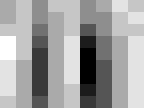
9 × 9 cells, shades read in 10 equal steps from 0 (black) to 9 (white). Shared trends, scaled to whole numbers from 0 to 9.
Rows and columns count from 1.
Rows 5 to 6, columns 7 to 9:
4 6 8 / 3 6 8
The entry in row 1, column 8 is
8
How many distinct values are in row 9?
5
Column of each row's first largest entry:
8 9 1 1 1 1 1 1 9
